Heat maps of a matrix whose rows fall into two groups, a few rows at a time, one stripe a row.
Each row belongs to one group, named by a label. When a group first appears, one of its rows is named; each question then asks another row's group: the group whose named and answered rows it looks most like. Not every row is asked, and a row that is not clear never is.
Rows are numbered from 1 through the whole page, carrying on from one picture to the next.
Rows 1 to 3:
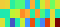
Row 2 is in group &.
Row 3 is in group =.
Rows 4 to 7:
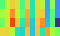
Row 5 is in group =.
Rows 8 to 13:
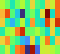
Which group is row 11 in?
&
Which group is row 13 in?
&
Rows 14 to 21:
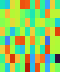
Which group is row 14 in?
&
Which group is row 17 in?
=
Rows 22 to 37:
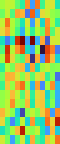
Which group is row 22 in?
&
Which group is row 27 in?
&
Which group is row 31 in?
&
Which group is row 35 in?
=
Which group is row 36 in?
&
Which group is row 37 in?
=
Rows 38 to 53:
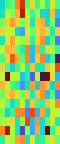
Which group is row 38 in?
&
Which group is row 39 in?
&
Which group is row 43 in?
&
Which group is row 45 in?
=
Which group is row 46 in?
&
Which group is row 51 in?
&
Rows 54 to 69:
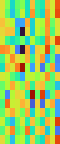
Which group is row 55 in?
=
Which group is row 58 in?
=
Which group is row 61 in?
&
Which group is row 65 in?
&
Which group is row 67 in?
=
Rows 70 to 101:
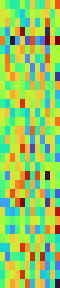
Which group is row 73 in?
&
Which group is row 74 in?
=
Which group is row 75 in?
&
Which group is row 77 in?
&
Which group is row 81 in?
&
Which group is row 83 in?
=
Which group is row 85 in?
&
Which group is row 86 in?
&
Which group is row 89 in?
&
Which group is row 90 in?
&
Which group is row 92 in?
&
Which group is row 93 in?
=
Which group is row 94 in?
=
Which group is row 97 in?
&
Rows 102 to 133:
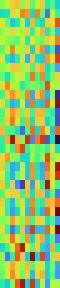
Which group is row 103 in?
&
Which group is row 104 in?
=
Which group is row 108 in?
=
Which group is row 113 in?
=
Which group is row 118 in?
&
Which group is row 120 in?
=
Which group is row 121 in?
=
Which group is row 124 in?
=
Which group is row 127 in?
=
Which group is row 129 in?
&
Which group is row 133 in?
&
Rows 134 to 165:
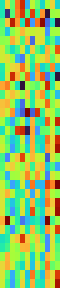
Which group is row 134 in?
&
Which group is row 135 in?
&
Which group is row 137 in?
&
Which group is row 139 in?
=
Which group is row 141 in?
&
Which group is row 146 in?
&
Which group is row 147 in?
=
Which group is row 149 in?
=
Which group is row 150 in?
=
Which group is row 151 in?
&
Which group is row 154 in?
=
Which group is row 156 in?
=
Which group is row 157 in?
=
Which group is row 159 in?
=
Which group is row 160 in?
&
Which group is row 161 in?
&
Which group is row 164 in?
=
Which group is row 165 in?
=
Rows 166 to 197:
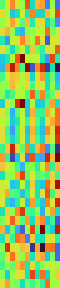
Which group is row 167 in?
=
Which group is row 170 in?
&
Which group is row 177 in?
&
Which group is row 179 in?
=
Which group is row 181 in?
=
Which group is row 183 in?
=
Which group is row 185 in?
&
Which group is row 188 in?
=
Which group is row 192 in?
&
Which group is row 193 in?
&
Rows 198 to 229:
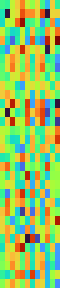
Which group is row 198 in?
&
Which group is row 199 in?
&
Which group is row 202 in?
=
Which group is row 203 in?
&
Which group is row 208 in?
&
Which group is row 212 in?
=
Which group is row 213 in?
=
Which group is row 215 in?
&
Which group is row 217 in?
&
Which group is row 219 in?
&
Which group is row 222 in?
=
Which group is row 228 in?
&
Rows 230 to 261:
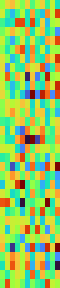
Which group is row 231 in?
=
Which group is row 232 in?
&
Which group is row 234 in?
=
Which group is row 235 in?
&
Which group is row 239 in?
=
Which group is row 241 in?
&
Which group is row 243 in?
&
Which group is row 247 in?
&
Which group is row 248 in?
=
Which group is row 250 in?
&
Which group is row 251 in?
=
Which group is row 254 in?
&
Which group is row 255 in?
&
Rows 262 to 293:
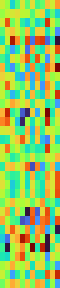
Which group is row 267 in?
=
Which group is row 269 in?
=
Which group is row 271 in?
&
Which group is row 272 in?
=
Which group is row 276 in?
&
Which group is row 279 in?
=
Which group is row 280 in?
&
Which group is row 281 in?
=
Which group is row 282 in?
=
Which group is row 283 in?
=
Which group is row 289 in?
&
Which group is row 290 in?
&
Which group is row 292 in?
=
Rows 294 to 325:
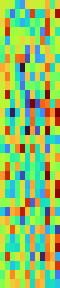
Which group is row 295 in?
=
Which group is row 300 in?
&
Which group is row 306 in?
=
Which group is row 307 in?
=
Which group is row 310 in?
&
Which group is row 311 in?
=
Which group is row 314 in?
=
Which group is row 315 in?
=
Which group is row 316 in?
&
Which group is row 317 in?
&
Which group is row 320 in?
=
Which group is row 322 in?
&
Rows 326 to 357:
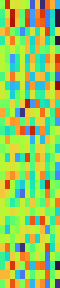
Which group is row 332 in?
=
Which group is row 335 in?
=
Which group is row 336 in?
=
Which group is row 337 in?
&
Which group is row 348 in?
=
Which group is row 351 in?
&
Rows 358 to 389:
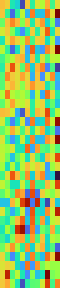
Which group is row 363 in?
=
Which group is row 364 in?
&
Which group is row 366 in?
&
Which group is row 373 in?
=
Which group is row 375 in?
=
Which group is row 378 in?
=
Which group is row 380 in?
&
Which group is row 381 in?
=
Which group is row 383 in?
&
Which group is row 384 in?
&
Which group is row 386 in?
=
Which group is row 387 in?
&
